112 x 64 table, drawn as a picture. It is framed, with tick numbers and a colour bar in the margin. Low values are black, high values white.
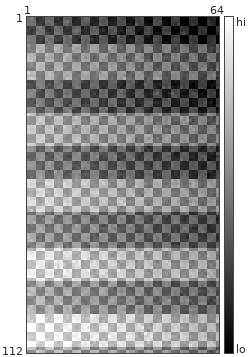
Slope: up to the bottom left. Ninth with the lowest average: top right. Stripes: horizontal, repeating 5 times. Ninth with the highest average: bottom left.
